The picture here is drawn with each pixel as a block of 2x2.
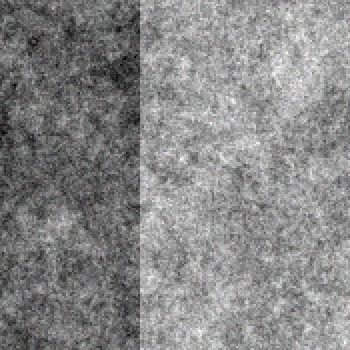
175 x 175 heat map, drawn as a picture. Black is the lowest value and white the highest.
Grain: blotchy. Ninth with the highest average: top right. Seam: vertical, 40% of the way across, the right part higher.
